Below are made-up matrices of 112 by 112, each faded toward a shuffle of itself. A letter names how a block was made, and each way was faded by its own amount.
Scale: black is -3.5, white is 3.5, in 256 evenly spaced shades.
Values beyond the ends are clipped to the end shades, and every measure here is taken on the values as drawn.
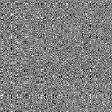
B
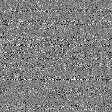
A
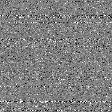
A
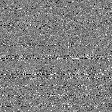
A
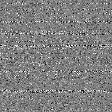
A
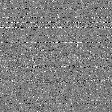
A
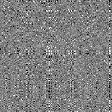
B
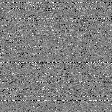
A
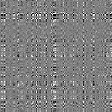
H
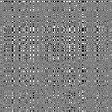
H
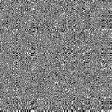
B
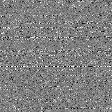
A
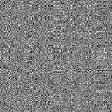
B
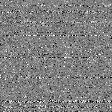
A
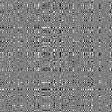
H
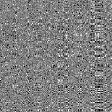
B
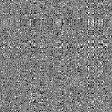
B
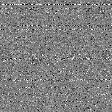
A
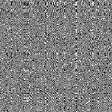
B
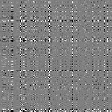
H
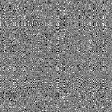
B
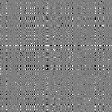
H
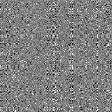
B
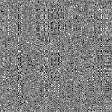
B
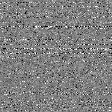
A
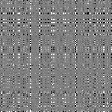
H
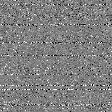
A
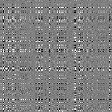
H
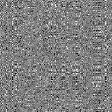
B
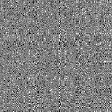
B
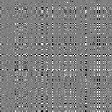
H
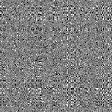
B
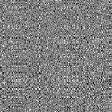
B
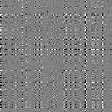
H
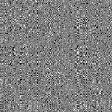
B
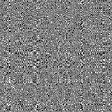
B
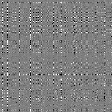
H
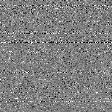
A
